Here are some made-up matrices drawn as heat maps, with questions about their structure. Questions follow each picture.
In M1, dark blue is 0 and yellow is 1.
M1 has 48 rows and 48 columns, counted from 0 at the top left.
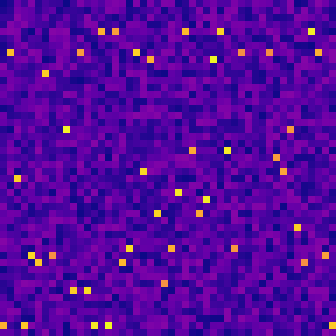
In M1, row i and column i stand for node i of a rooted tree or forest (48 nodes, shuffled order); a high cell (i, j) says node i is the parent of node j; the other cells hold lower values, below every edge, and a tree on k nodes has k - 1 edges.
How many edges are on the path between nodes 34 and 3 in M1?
4
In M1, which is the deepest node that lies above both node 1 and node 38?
7
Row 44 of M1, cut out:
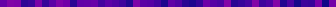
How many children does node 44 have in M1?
0
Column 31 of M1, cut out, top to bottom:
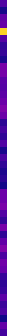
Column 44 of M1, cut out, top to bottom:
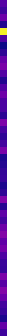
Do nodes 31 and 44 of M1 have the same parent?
yes
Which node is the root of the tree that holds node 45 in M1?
36
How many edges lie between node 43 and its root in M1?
1
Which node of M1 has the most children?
7
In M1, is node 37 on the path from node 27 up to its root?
no
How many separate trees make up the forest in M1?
4
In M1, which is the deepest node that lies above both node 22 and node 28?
30
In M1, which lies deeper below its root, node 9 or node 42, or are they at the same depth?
node 42
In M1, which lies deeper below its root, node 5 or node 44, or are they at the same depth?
node 44
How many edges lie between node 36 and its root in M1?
0
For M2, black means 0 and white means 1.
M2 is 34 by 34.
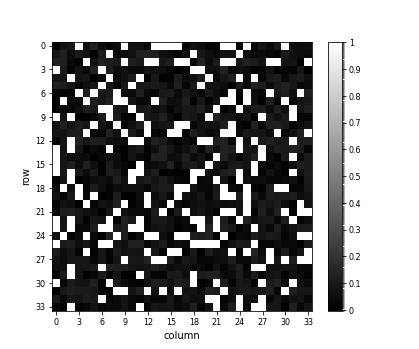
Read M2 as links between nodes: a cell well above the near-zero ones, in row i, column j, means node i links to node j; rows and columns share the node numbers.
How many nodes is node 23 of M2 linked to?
9
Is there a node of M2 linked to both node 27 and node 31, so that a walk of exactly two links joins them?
yes
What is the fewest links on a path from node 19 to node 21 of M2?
2
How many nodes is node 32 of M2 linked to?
5
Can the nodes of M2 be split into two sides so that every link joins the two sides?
yes
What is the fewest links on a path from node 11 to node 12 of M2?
1
